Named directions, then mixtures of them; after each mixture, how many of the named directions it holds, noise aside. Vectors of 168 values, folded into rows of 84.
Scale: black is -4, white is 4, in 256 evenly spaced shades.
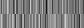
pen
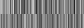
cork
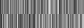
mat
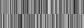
three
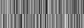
three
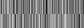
one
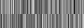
two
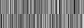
two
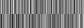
three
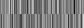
two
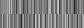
three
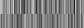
one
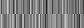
one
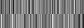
three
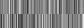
two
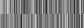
two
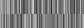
one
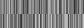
three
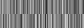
three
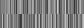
three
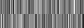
two
